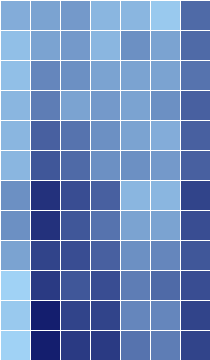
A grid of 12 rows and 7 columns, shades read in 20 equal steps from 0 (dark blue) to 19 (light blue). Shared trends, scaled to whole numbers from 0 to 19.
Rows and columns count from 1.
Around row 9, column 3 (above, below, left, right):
6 6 4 7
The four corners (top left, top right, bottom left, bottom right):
15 8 19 4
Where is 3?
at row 10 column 2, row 12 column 3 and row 12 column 4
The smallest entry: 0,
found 2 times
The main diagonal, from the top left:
15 14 12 13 14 13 4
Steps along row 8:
down up up up same down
